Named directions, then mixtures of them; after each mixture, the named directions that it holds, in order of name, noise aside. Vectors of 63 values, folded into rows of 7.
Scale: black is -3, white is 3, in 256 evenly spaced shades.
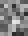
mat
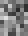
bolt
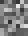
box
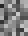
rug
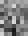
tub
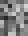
bolt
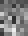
tub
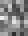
bolt, mat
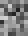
bolt, rug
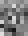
tub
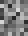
bolt, rug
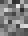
box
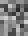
bolt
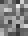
box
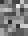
box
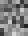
box, tub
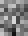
bolt, tub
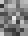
rug, tub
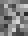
bolt, mat
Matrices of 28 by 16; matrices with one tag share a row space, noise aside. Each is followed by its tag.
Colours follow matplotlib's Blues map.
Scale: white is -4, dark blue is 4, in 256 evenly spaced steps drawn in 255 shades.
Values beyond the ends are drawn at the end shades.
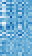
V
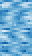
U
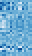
V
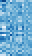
V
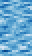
U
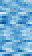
U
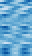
U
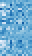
V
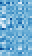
V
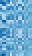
V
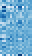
V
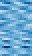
U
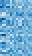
V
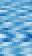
U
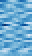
U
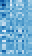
V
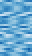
U
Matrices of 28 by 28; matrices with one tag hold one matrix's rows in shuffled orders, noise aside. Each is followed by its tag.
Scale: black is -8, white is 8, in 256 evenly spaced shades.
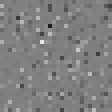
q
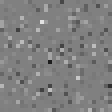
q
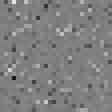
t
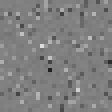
q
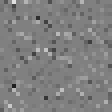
t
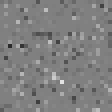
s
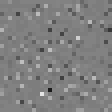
q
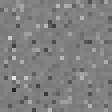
t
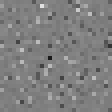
q
